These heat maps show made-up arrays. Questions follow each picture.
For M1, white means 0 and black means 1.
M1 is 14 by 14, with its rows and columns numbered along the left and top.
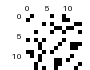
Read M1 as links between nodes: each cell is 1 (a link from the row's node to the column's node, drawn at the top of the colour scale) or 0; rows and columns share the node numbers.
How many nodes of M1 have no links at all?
1
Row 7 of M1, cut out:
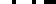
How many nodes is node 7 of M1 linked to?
5
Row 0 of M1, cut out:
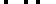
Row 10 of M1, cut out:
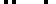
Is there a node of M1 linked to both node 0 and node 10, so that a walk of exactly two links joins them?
yes
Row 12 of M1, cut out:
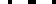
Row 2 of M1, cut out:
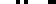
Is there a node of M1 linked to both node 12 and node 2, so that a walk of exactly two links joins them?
yes
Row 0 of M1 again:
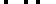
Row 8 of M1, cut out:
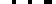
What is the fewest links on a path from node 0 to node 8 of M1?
4
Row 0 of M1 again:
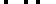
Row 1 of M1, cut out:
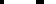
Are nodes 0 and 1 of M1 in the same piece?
yes
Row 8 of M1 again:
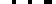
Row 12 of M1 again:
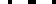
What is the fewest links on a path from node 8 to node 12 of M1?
1
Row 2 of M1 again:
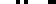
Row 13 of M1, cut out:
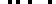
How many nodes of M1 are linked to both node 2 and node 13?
2
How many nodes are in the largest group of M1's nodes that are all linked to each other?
4
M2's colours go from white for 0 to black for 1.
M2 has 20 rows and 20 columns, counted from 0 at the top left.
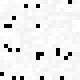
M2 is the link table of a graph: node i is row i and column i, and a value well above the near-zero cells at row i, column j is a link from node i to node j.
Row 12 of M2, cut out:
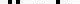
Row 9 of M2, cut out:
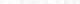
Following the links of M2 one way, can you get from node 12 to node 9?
yes
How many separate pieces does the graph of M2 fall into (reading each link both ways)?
3
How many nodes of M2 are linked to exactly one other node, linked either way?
5
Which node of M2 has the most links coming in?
node 9
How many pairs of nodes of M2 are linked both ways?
1
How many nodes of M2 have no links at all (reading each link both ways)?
2
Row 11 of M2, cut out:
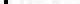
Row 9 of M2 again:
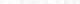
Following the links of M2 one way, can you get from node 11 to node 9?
yes
